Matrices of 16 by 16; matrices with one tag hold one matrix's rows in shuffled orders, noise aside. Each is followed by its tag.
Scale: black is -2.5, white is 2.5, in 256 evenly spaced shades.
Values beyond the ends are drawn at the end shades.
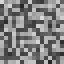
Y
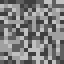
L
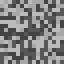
L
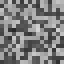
Y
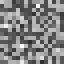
L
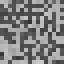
L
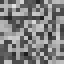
L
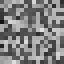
L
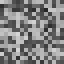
L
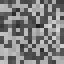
L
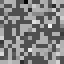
Y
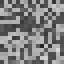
L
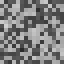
Y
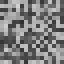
L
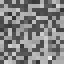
Y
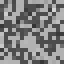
Y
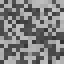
Y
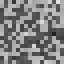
Y
